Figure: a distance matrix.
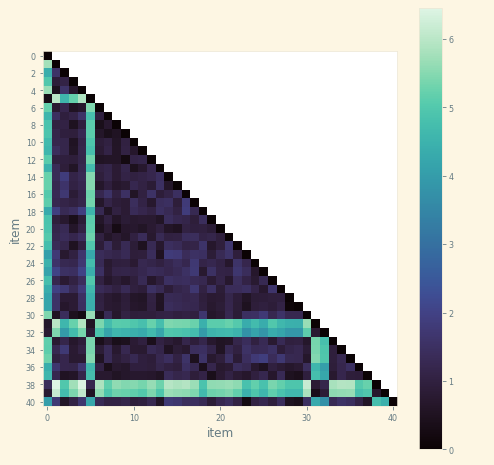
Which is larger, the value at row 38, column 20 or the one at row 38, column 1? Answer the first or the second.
the second
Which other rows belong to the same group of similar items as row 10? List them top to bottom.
1, 2, 3, 4, 6, 7, 8, 9, 11, 12, 13, 14, 15, 16, 17, 18, 19, 20, 21, 22, 23, 24, 25, 26, 27, 28, 29, 30, 33, 34, 35, 36, 37, 40
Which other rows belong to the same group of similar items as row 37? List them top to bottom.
1, 2, 3, 4, 6, 7, 8, 9, 10, 11, 12, 13, 14, 15, 16, 17, 18, 19, 20, 21, 22, 23, 24, 25, 26, 27, 28, 29, 30, 33, 34, 35, 36, 40
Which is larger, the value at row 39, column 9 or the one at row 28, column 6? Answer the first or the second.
the first
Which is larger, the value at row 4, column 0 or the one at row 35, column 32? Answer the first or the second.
the first
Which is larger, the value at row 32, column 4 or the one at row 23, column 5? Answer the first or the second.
the first
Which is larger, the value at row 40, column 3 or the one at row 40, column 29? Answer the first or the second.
the first
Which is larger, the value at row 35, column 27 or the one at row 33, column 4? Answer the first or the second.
the first
